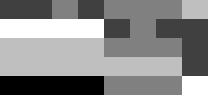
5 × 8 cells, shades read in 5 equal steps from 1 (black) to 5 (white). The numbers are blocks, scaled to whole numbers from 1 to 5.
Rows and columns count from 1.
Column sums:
16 16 17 16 15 16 15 15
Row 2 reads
5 5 5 5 2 3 2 2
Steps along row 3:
same same same down same same down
